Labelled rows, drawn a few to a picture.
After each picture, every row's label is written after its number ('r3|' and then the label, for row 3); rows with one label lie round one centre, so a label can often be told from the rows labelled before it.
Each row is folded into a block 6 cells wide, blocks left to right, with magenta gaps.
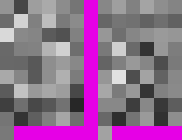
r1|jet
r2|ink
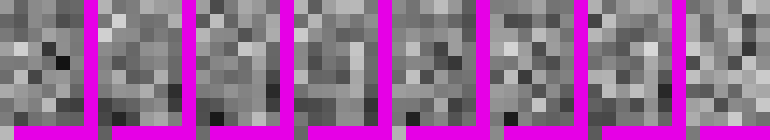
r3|ink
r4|jet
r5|jet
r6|jet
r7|ink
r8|ink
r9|jet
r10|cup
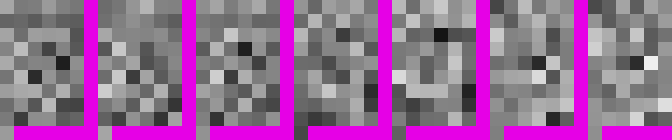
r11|ink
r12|ink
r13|ink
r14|jet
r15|jet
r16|cup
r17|cup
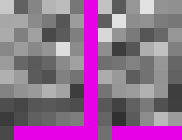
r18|jet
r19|jet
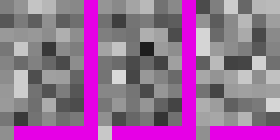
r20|ink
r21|ink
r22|cup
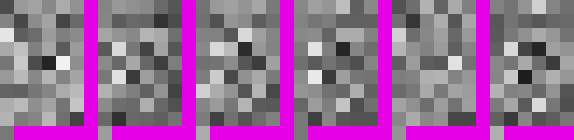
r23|cup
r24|ink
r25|ink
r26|ink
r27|cup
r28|ink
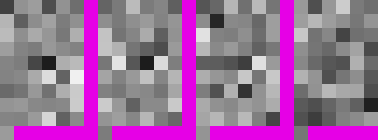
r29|cup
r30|cup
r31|cup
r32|jet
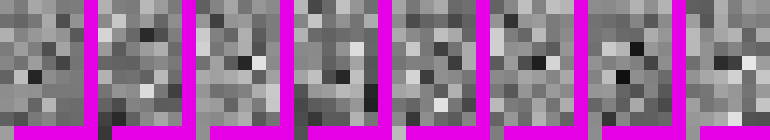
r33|ink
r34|jet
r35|cup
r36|jet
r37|ink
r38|cup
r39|ink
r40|cup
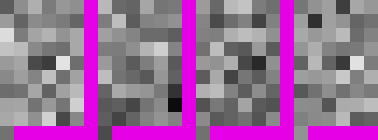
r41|cup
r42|jet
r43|ink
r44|cup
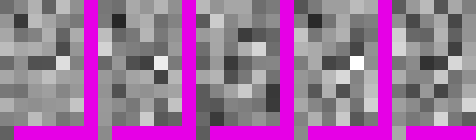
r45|cup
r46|cup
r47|jet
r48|cup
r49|cup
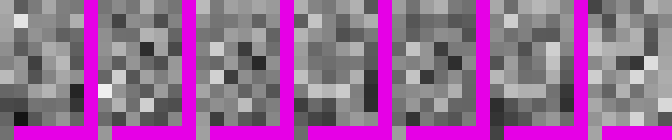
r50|jet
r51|ink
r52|ink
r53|jet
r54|ink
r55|jet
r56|cup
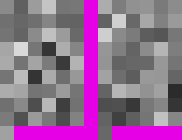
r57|ink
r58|jet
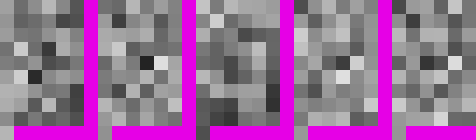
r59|ink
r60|cup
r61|jet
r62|cup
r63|cup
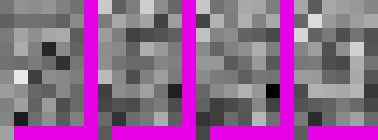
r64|ink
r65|jet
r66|jet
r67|jet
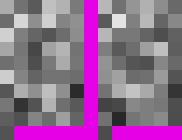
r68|jet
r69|jet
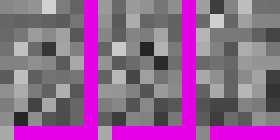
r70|ink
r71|ink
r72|jet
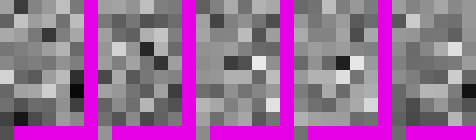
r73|jet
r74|ink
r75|cup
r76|cup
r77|jet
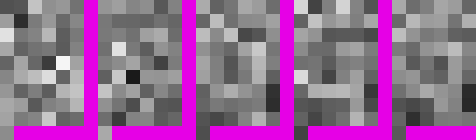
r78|cup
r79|ink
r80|jet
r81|jet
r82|jet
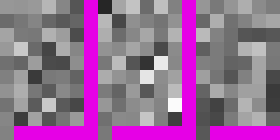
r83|ink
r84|cup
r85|jet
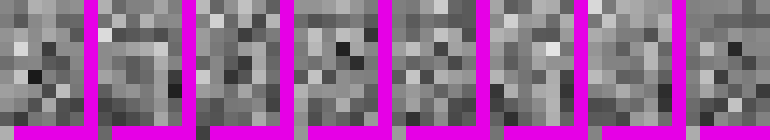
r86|ink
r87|jet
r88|jet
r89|ink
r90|ink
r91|jet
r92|jet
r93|ink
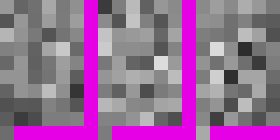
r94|jet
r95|cup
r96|ink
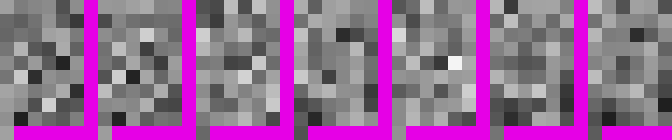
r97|ink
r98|ink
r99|cup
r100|jet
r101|cup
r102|jet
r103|jet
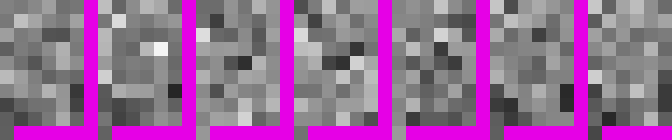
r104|jet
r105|jet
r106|cup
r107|cup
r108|ink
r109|jet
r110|jet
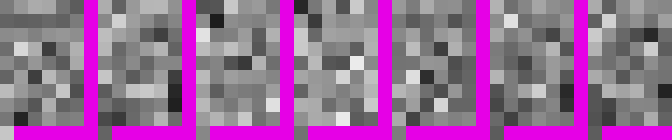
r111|ink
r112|jet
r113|cup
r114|cup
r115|ink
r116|jet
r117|jet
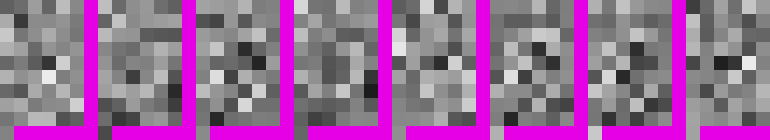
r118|cup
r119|jet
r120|ink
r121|jet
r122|cup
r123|ink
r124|ink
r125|cup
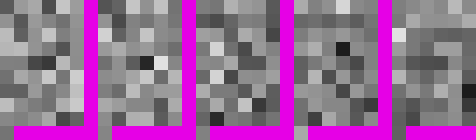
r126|cup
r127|cup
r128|ink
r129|ink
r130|jet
